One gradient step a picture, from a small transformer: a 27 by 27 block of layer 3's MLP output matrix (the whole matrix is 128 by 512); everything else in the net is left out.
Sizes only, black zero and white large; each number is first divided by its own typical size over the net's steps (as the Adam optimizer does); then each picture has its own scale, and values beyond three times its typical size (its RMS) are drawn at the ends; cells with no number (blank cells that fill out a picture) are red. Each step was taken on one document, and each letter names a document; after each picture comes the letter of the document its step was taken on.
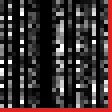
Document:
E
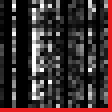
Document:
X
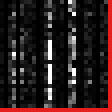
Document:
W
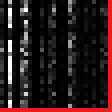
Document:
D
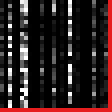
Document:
D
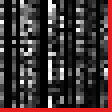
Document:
E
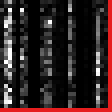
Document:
D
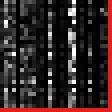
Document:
W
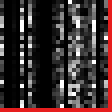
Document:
E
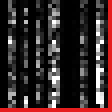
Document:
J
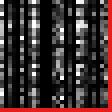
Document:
E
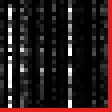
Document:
D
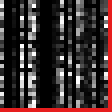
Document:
E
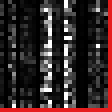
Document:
W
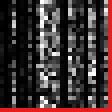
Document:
X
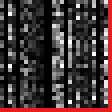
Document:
E
